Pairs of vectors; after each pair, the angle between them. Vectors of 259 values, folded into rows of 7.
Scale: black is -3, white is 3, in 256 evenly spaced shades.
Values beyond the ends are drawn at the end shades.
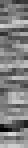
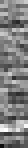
nearly opposite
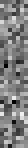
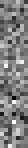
nearly opposite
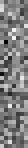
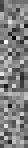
nearly opposite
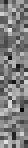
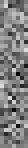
partly opposed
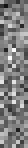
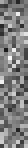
nearly parallel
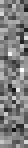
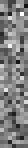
orthogonal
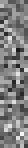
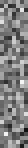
partly opposed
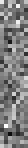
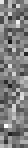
nearly parallel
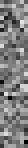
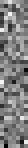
partly opposed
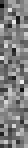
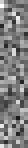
nearly opposite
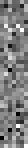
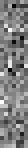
partly aligned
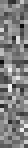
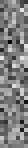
partly opposed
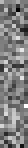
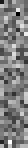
partly opposed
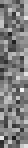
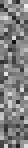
partly aligned
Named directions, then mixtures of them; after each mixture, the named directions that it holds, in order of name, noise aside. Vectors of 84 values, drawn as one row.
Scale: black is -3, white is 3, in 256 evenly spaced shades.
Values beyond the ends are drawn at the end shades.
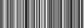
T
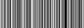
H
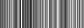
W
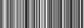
T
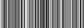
T, W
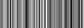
H, T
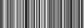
T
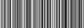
H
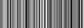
H, T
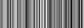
H, T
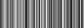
T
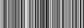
T, W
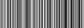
H, T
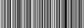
H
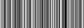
H, T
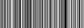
H, W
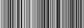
H, W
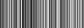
H, W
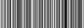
H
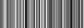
T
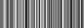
T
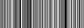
H, W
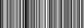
T, W
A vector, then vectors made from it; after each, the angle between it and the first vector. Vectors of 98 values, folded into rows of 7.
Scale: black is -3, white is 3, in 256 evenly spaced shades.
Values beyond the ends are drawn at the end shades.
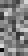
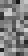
nearly parallel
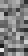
nearly opposite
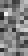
nearly parallel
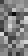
orthogonal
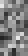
partly opposed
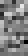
partly aligned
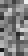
nearly parallel
